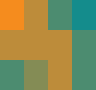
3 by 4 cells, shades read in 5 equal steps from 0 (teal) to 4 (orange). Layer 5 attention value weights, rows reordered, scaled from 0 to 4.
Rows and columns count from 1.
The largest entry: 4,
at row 1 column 1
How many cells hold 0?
1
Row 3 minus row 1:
-3 -1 2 1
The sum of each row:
8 10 7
